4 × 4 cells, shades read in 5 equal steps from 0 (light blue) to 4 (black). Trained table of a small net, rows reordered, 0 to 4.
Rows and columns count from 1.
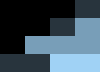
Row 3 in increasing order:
1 1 1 4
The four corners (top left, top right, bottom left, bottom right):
4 3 3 0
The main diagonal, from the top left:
4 4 1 0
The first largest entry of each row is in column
1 1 1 1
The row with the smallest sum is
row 4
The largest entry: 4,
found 6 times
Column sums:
15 12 8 5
